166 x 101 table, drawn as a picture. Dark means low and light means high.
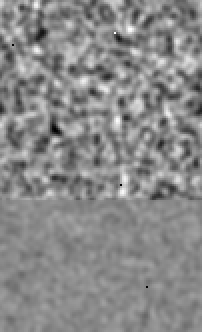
Slope: none. Seam: horizontal, 60% of the way down, the bottom part calmer. Grain: blotchy. Mirror symmetry: none. Lone odd cells: 4, 1 higher and 3 lower than their neighbours. Stripes: none.
